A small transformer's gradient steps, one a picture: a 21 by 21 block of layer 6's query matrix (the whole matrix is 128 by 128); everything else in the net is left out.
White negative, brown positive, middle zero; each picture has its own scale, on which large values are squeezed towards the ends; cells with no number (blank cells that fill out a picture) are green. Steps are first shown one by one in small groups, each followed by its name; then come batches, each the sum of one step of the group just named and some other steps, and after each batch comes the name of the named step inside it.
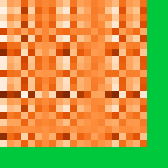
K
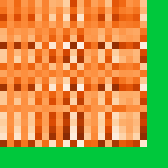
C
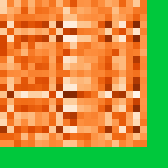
K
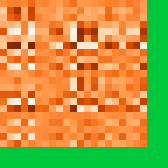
K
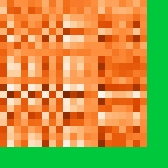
K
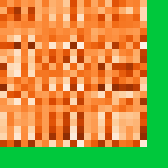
C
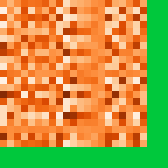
K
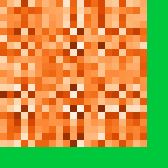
K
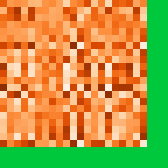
C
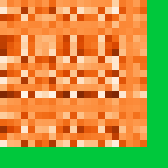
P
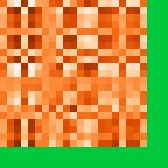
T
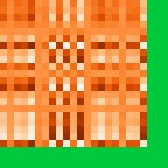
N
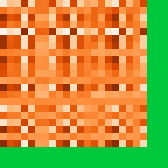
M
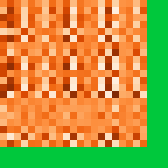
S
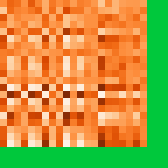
P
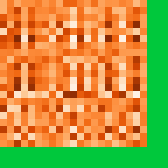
P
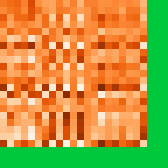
N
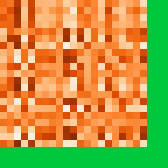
S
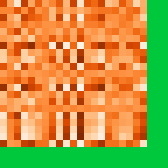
N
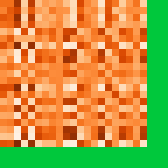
S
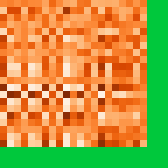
M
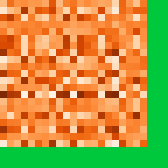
P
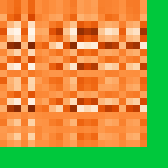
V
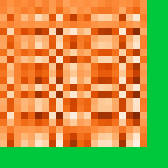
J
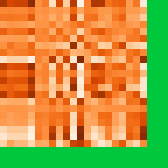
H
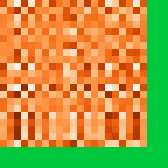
J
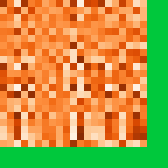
H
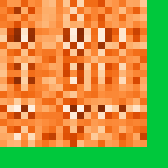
J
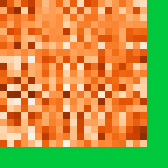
H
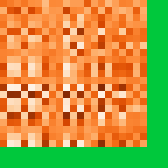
J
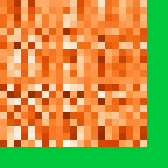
J
